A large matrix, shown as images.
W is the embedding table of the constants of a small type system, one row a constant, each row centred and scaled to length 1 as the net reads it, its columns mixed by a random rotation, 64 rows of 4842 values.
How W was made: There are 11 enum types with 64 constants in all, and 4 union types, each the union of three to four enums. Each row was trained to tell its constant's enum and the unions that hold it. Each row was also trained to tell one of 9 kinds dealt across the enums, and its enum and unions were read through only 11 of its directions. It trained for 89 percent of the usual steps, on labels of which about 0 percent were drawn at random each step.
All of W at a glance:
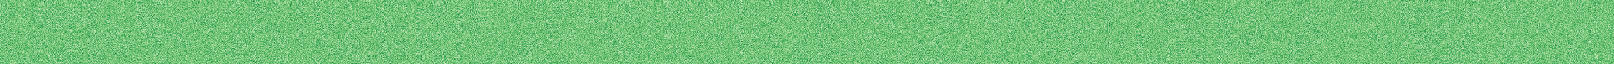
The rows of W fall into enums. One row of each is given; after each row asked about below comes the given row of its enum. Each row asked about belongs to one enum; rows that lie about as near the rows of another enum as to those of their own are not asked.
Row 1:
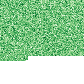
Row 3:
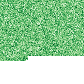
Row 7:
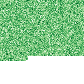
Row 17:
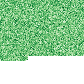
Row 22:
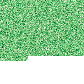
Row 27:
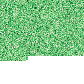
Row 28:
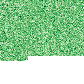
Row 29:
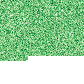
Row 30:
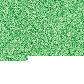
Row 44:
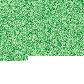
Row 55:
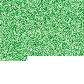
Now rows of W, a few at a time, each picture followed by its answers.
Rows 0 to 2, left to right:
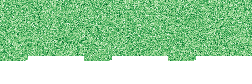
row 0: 27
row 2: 28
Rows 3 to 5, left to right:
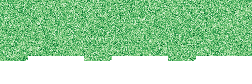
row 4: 30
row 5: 30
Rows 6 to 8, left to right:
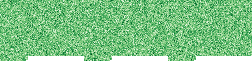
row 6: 3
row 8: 3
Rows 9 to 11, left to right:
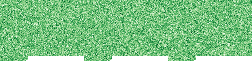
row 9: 44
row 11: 55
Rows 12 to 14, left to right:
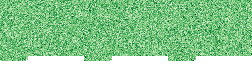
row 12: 28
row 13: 27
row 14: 30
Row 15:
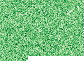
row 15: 3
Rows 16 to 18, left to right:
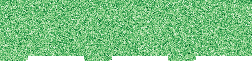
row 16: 22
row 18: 28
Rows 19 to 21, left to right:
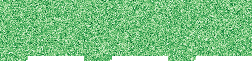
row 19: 30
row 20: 44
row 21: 7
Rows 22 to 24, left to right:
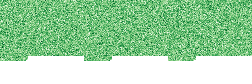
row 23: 29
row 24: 22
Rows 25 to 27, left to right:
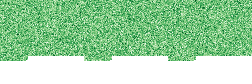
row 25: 27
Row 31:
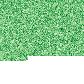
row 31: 55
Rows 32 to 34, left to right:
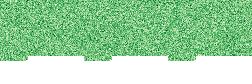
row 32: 7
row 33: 28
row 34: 7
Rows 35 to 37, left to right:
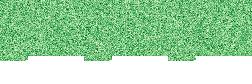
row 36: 1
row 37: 3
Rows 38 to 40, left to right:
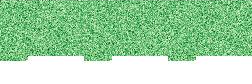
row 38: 7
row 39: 29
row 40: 29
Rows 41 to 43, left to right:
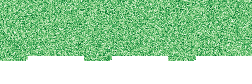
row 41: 28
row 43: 55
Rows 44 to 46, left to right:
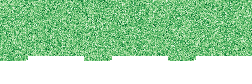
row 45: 3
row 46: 28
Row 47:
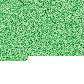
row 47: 30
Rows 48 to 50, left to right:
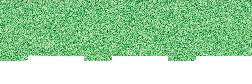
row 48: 7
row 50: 30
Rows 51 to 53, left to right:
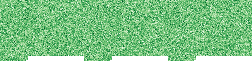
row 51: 44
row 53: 7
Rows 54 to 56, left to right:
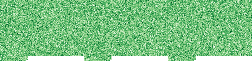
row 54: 27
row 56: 55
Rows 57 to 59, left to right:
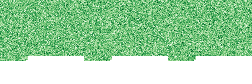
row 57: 27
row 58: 55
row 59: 55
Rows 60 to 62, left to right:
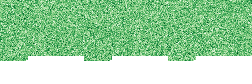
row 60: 44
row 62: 22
